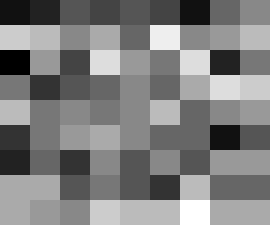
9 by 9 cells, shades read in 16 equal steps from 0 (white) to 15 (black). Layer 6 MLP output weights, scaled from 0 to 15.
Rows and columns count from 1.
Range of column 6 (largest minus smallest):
11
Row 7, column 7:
10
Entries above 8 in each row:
8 1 3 4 1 5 5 5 0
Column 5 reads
10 9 6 7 7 7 10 10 4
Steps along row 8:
same up down up up down up same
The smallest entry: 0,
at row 9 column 7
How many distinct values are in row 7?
6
